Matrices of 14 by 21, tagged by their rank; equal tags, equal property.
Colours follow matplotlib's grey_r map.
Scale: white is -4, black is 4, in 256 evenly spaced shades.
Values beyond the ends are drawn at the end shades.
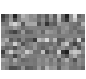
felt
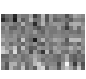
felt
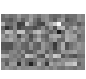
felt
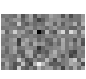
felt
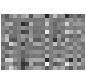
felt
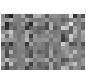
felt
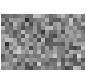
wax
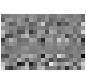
felt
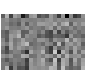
felt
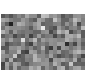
wax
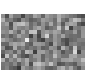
wax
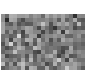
wax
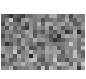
wax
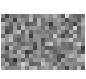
wax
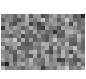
wax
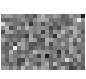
wax
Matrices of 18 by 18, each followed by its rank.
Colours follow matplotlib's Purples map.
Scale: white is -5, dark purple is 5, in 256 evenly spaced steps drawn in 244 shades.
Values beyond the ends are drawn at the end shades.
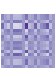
one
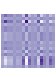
one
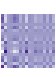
one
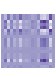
one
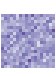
full rank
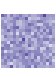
full rank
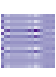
one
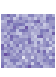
full rank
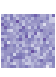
full rank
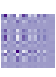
one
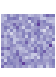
full rank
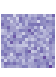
full rank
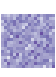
full rank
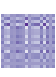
one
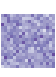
full rank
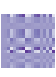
one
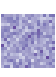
full rank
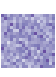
full rank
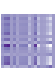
one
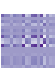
one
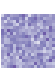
full rank
